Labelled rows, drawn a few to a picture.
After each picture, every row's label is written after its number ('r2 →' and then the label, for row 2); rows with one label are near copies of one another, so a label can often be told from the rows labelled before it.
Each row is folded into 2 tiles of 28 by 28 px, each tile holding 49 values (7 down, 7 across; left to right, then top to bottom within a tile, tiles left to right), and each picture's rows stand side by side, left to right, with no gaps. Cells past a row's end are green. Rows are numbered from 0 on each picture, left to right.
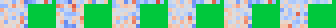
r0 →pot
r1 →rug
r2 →pot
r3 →pot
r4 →pot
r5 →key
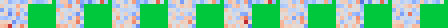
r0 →key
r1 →pot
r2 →pot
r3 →pot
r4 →pot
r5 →pot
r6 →pot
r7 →key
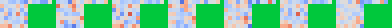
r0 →key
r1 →rug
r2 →key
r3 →rug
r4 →pot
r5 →key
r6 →pot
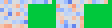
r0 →key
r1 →rug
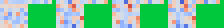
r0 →key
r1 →rug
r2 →rug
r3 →rug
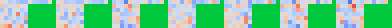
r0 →key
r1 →key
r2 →rug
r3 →pot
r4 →pot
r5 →rug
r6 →rug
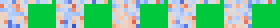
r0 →rug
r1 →rug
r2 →pot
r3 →rug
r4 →pot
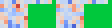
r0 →rug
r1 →rug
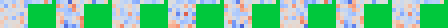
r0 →pot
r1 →rug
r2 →key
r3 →key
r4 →rug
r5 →pot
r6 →rug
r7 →key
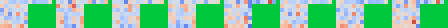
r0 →key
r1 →rug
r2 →rug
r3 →rug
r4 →pot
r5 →key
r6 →key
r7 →pot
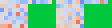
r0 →key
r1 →pot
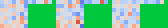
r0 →pot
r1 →pot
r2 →key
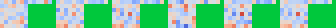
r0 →pot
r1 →key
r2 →key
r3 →rug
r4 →key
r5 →key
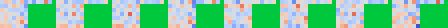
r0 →pot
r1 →key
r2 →key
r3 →pot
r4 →rug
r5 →rug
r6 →key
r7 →pot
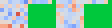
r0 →key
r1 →rug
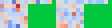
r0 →rug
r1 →key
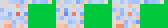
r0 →key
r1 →key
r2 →key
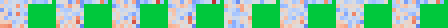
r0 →key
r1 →pot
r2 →pot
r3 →pot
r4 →rug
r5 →pot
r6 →key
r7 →pot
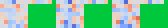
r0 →rug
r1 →rug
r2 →rug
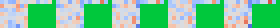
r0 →rug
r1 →pot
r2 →pot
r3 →pot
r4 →pot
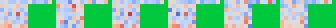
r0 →key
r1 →rug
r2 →key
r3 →key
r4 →pot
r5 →pot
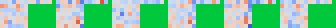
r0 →rug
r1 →pot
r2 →key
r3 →pot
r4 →pot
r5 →rug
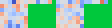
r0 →rug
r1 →pot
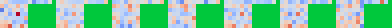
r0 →key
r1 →key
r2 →rug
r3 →rug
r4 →key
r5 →key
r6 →pot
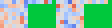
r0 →pot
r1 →rug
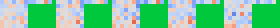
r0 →pot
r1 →pot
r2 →pot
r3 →pot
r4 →key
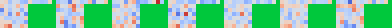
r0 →key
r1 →rug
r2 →pot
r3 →key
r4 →key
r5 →key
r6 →rug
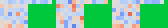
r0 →key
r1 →rug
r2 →key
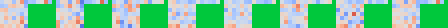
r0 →pot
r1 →pot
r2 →rug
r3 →key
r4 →key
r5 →rug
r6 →key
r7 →pot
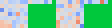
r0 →key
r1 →pot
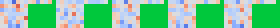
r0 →rug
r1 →key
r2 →rug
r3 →rug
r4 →rug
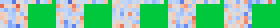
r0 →rug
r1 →rug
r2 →key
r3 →rug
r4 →pot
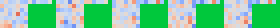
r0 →key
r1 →rug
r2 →pot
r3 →pot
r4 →pot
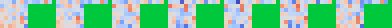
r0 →pot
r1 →pot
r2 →rug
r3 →rug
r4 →rug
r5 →rug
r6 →pot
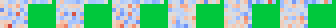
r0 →key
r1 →key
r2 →key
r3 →rug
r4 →pot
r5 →pot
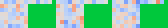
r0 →rug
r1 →rug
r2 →pot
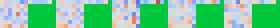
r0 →key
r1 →key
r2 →pot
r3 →pot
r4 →rug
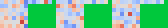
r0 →pot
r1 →rug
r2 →key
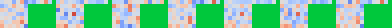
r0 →pot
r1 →key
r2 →rug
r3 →pot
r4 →key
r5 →key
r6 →pot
